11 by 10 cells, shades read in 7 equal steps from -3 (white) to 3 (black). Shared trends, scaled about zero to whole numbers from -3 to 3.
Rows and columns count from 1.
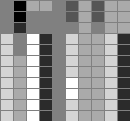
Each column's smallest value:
-2 -1 -3 -1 0 -3 -1 -1 -2 -1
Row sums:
0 2 -1 -7 -7 -8 -8 -9 -9 -8 -8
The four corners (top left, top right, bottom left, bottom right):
0 -1 -2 2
